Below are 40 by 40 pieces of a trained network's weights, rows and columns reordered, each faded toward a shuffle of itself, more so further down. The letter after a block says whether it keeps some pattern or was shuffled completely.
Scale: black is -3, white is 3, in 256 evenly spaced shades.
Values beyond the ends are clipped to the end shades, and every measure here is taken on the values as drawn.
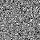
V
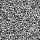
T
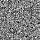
T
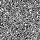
T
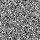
T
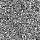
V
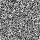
T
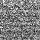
V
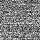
V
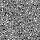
T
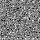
V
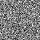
T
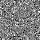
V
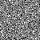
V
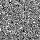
T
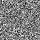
T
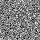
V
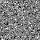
V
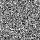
T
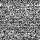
V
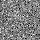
T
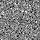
T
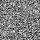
T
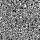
T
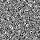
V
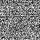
V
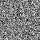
V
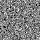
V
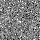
T
